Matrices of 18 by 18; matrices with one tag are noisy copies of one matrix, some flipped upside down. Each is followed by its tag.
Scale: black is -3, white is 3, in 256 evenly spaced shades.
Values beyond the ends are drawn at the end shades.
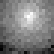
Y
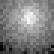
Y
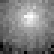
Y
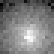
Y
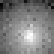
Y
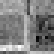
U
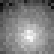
Y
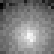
Y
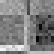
U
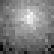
Y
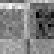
U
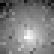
Y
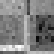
U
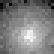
Y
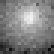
Y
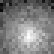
Y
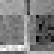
U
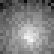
Y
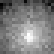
Y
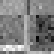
U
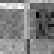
U
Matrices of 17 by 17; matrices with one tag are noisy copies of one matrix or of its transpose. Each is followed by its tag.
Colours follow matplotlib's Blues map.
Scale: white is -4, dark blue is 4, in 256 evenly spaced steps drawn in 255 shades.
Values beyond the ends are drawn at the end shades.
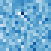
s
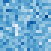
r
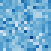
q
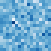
s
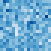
r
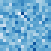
s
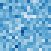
r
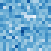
r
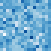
q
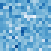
r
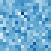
s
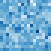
q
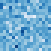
r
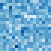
r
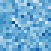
s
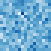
s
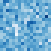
r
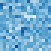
r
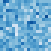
r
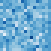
q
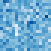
r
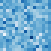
q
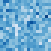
r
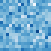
q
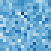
s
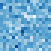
r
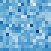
q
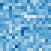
r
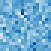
s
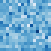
q
